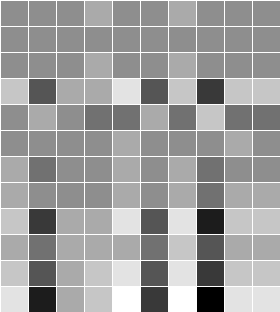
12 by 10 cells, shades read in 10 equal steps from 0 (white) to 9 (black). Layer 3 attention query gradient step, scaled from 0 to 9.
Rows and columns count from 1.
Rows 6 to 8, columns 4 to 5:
4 3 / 4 3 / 4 3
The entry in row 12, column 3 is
3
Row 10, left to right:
3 5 3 3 3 5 2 6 3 3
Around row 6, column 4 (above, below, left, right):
5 4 4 3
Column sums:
36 60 43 40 32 57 31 65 37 38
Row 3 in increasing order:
3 3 4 4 4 4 4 4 4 4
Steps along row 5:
down up up same down up down up same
